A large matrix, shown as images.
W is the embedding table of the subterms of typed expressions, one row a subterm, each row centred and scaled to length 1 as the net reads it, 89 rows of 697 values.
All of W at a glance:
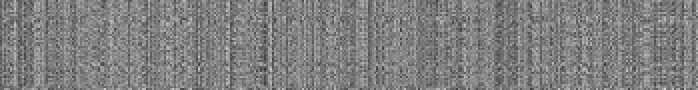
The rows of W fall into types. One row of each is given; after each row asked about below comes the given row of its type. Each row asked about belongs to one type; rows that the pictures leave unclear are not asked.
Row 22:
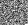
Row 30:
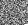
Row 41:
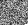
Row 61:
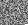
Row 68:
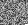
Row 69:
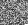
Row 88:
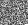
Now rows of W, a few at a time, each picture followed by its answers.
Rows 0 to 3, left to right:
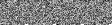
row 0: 41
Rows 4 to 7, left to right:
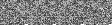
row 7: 41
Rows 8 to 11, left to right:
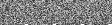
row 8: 61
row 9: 22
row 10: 69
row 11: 61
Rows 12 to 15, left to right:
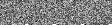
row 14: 41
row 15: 69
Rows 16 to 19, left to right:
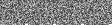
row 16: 88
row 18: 88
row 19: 61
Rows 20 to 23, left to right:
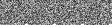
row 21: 30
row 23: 88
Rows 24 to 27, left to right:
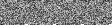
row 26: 69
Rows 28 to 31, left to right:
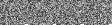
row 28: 61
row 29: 41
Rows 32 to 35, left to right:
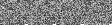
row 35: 41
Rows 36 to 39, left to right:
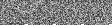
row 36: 69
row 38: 68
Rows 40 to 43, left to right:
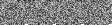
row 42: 68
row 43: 30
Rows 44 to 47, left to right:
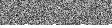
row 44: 30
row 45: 88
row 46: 69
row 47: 88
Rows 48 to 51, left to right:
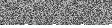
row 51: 68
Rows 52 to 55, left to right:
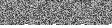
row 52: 69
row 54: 68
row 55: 41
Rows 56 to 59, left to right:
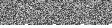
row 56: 88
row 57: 69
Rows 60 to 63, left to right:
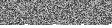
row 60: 69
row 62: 88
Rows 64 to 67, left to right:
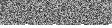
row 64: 41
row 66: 61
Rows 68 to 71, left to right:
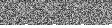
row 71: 68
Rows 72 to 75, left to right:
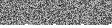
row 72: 88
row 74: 22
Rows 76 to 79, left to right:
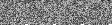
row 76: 68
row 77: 41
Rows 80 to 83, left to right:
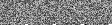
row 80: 68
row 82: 69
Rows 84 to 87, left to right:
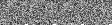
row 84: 41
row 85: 88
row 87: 68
